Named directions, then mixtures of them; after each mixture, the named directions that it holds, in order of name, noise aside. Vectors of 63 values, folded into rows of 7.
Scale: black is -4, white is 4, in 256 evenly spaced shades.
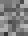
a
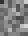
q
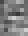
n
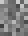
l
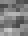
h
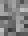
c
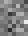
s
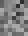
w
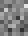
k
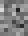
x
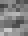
h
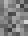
s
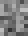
c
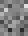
k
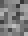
k, w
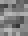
h
